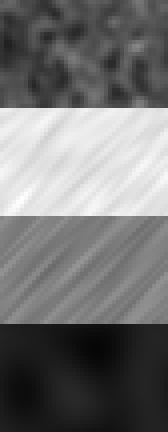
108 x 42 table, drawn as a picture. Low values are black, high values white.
It is made of 4 by 1 panels. Panel 1,1: low, blotchy. Panel 2,1: very high, slanting up to the right, faint in contrast. Panel 3,1: middling, slanting up to the right, faint in contrast. Panel 4,1: very low, smooth, faint in contrast.
